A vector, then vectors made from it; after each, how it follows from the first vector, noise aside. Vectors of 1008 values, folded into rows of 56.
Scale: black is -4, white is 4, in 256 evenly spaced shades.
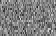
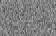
shrunk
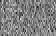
sign-scrambled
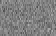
shrunk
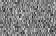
sign-scrambled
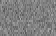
shrunk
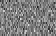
sign-scrambled
